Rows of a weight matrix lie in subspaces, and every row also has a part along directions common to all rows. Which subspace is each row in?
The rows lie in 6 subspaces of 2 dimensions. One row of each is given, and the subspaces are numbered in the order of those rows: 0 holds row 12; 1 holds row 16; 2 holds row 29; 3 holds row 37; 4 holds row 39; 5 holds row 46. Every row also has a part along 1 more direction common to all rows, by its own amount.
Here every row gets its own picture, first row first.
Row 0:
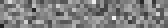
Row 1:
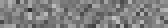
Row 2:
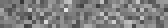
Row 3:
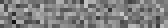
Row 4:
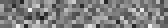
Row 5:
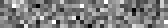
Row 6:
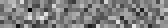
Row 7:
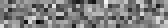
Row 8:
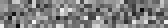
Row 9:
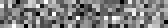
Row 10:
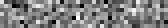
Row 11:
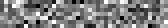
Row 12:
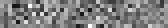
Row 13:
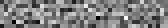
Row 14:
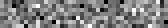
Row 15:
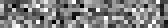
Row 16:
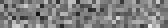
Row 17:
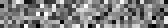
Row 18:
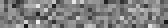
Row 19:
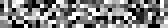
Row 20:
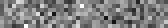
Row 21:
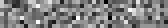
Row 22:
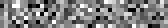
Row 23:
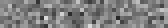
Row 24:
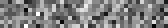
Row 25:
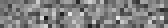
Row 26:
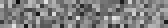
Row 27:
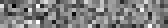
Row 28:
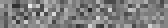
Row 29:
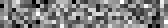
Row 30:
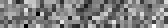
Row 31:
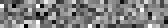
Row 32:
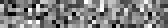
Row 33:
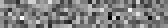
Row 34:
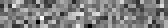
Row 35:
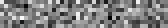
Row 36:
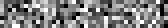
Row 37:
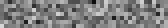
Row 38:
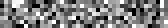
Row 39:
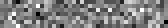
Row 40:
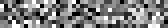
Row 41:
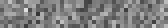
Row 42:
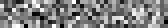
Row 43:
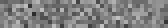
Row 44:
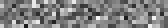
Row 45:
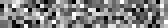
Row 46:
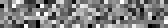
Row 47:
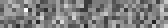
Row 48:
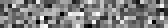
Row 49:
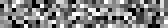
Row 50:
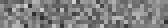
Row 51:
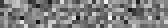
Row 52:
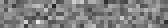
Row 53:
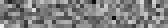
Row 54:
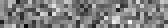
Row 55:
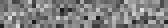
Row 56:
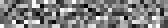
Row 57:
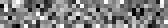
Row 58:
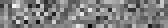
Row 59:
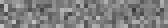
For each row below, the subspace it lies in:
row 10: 1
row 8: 4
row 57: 4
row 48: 0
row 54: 2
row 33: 1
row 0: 3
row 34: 0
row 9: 2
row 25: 0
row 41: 5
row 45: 5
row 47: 5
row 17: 5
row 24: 5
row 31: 5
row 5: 1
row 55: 4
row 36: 5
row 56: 4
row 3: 4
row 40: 1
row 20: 2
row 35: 1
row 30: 5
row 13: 4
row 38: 1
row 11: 3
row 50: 0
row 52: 3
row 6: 2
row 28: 0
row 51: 1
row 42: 0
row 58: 0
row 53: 3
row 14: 1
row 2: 2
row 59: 4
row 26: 2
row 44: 4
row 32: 5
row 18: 3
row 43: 0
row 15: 5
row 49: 3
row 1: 2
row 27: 5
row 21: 1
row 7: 3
